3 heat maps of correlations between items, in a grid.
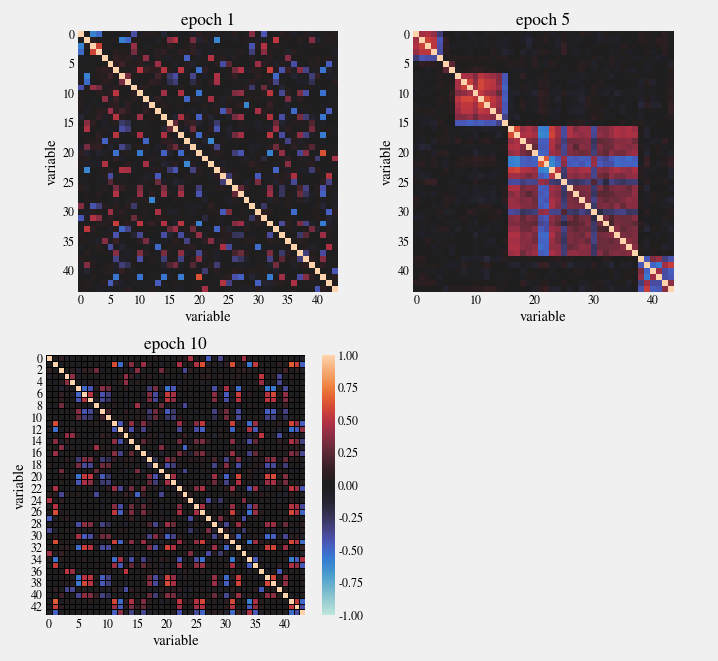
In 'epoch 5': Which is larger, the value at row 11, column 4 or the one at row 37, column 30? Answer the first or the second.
the first
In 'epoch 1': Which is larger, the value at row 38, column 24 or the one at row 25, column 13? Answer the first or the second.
the second
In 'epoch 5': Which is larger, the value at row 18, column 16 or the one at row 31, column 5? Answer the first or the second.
the first
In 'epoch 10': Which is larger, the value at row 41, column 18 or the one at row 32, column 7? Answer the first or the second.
the second
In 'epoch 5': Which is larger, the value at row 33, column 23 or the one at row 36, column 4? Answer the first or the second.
the first
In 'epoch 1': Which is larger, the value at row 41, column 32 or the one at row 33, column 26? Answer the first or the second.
the second
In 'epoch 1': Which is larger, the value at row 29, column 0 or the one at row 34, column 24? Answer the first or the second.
the first
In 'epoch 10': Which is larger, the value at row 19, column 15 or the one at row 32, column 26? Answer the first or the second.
the first
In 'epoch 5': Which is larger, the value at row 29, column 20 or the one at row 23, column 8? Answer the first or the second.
the first
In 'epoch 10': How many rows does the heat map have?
44
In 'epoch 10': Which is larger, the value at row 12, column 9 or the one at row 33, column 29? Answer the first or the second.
the first
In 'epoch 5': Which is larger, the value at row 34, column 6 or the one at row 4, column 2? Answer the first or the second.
the first
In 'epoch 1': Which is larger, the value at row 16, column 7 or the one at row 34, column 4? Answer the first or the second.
the second
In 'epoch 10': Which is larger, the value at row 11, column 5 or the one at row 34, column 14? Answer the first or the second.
the first
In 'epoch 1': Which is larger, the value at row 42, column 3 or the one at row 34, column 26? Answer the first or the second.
the first
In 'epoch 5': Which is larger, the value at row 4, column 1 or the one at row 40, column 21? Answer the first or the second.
the second
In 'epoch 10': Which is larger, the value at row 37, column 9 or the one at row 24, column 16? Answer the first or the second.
the second
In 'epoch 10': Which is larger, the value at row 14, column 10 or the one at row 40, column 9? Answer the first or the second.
the first
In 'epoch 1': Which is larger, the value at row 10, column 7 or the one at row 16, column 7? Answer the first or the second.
the first
